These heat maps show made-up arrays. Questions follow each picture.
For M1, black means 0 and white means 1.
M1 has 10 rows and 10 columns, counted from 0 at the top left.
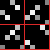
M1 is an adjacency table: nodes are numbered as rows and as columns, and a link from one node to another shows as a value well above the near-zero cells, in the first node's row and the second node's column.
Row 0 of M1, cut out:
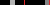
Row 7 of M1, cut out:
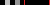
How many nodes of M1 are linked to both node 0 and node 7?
0
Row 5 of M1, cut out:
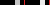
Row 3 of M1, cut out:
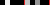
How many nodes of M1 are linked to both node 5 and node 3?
0
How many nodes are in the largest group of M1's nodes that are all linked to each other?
3
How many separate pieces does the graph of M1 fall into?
2
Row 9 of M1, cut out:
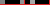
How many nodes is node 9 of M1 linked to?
3
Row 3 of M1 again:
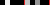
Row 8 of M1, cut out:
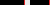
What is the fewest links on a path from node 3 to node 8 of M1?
2
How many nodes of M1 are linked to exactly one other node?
2
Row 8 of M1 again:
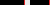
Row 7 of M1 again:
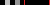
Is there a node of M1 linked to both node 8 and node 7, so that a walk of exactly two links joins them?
no
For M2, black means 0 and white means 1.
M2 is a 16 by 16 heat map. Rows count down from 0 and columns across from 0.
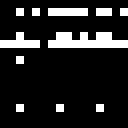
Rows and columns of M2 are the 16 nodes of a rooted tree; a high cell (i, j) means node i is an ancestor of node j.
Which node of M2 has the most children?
5
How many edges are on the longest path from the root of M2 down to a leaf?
5
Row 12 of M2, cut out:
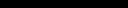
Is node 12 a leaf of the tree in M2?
yes
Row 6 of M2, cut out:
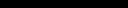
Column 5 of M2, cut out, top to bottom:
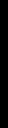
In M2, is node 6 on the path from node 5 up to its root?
no
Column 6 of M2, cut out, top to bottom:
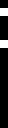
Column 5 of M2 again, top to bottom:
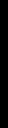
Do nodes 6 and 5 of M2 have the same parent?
no
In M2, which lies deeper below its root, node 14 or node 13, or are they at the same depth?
node 13
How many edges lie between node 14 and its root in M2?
1
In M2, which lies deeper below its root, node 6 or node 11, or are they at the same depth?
node 6
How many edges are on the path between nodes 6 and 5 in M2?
2
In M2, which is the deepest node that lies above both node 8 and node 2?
4
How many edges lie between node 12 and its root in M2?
4
